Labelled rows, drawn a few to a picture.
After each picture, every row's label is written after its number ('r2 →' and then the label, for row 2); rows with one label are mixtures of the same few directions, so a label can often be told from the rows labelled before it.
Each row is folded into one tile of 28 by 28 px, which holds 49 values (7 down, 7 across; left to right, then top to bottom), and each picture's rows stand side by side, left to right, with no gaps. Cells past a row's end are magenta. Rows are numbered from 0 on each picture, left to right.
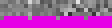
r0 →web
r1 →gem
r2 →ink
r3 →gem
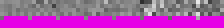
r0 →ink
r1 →web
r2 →ink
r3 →ink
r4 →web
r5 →gem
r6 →web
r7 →gem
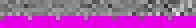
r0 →web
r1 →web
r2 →web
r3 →web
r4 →web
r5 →web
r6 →gem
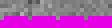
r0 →web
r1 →gem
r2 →web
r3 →web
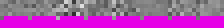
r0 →web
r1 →web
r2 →web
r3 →gem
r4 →gem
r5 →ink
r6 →gem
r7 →gem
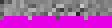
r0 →gem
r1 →web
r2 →web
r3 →gem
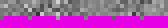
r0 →web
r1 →gem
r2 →gem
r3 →gem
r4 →web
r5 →gem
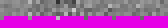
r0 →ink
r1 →gem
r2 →ink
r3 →web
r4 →web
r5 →ink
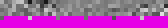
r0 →ink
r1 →ink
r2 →gem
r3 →web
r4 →web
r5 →web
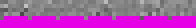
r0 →web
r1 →ink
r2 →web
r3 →ink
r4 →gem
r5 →ink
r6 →ink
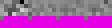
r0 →ink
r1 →gem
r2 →ink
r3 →ink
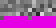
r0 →web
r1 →gem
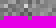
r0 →web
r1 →gem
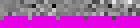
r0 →ink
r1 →web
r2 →web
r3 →web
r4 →ink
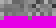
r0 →gem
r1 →web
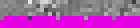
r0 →web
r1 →ink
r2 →gem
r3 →web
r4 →ink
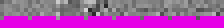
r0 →gem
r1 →gem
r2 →gem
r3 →gem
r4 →gem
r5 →web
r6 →ink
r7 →web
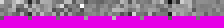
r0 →ink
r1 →gem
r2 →web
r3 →ink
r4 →web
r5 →ink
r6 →gem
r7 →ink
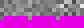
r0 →gem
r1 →gem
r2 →web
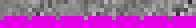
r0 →ink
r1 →gem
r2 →gem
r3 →ink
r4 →gem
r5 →gem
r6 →ink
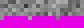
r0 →web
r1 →web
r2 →gem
